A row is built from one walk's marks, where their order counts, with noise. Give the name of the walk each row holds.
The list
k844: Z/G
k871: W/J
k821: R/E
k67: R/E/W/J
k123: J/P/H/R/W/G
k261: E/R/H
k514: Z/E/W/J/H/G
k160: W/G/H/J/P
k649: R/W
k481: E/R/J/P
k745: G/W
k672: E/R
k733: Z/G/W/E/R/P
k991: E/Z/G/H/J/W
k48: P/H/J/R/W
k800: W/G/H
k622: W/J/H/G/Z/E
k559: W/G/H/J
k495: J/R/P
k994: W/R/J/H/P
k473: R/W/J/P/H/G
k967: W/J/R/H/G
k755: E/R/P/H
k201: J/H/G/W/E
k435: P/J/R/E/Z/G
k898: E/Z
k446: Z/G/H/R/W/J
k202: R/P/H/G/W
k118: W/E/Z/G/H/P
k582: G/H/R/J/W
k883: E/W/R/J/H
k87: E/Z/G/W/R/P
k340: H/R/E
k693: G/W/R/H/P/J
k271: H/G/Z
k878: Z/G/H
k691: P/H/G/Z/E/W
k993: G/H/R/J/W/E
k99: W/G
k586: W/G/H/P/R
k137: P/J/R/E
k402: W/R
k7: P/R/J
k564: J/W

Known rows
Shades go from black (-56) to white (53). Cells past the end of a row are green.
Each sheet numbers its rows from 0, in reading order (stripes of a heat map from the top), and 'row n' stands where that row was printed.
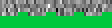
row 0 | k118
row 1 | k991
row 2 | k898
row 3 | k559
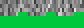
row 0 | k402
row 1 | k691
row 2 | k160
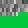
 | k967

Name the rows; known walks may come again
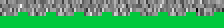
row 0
k991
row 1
k87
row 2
k481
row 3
k7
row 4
k118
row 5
k691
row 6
k495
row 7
k898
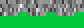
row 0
k582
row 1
k622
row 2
k733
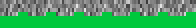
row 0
k435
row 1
k402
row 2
k871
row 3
k745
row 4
k878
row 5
k48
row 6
k967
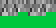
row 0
k693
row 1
k559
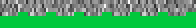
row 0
k883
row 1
k160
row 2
k473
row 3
k564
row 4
k755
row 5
k994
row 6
k821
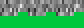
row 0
k67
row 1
k271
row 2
k446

